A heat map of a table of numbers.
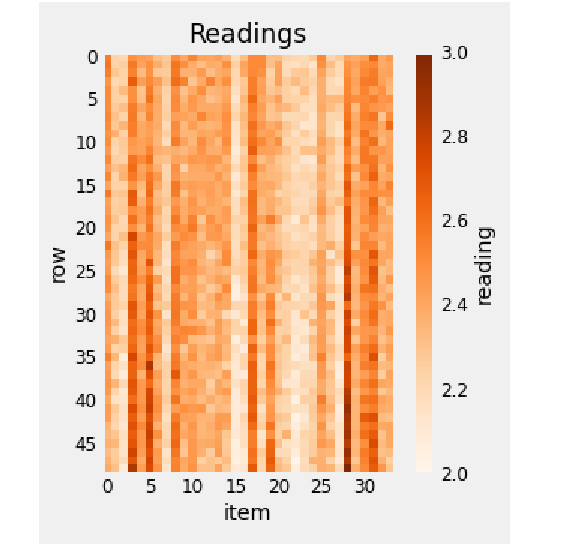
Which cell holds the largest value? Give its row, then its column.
48, 28
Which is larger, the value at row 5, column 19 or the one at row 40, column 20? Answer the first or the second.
the first
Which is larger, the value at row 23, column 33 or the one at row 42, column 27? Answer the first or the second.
the first
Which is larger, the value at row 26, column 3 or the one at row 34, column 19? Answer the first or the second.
the first
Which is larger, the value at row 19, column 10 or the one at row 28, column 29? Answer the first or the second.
the first
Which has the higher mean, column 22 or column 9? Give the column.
9
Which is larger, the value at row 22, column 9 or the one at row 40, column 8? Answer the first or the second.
the second
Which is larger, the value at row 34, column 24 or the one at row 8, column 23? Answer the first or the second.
the first
